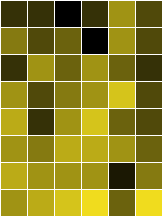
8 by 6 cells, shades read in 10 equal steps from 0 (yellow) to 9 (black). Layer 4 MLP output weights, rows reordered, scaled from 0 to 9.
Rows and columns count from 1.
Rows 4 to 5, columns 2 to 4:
6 4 3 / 7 3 1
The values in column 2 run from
2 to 7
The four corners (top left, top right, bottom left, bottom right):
7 6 3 0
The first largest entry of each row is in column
3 4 1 2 2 6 5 5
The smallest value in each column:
2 2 1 0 1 0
